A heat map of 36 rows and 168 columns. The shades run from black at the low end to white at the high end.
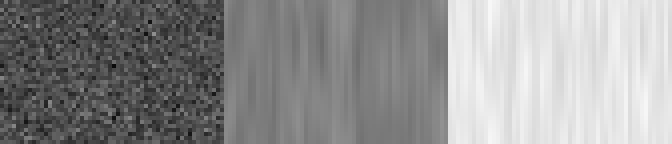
The table splits into one row of 3 panels. Panel 1,1: low, fine-grained. Panel 1,2: middling, streaked downward, faint in contrast. Panel 1,3: very high, streaked downward, faint in contrast.
